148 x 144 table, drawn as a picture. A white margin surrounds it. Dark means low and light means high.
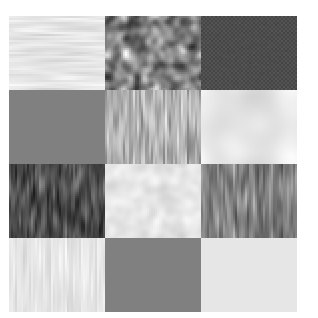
The table splits into 4 rows of 3 panels. Panel 1,1: very high, streaked across, faint in contrast. Panel 1,2: middling, blotchy, strong in contrast. Panel 1,3: low, checkered, faint in contrast. Panel 2,1: middling, flat. Panel 2,2: high, streaked downward. Panel 2,3: very high, smooth, faint in contrast. Panel 3,1: low, streaked downward. Panel 3,2: very high, blotchy, faint in contrast. Panel 3,3: middling, streaked downward. Panel 4,1: very high, streaked downward, faint in contrast. Panel 4,2: middling, flat. Panel 4,3: very high, flat.
